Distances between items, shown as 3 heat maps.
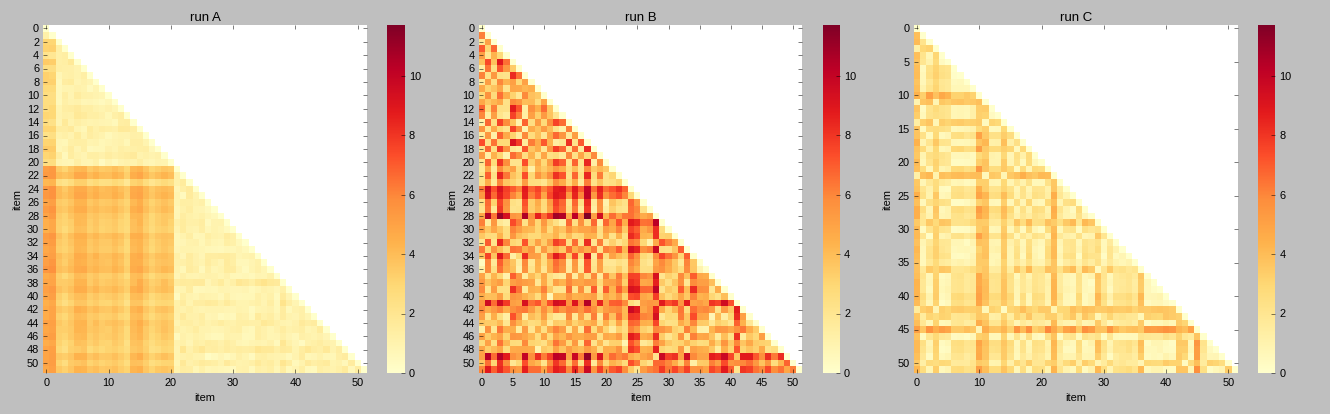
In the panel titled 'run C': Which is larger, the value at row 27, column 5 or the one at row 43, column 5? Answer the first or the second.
the second
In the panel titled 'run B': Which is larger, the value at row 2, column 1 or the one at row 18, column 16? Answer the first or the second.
the first
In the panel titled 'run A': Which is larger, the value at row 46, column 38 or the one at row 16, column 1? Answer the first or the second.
the second
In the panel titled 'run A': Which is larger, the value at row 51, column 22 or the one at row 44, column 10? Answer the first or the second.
the second
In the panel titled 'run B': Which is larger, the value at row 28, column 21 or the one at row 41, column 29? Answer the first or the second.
the second
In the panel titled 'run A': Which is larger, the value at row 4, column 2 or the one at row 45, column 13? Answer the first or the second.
the second
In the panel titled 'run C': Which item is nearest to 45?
10
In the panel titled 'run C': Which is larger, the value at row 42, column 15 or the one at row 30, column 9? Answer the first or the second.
the first
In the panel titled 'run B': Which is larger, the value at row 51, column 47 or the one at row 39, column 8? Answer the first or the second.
the first
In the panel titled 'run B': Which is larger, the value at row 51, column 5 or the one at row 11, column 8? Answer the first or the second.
the first
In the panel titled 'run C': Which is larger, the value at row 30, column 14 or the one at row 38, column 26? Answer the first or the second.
the first
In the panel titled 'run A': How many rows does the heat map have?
52
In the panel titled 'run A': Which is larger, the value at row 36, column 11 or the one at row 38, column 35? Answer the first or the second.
the first
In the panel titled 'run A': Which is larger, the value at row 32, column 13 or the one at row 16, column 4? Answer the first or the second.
the first
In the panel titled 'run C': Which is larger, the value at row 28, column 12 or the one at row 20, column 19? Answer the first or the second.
the first
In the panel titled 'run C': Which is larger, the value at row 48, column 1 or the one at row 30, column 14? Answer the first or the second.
the second
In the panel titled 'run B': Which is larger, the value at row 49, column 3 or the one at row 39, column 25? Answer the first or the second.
the first
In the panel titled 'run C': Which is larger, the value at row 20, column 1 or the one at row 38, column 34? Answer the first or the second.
the second
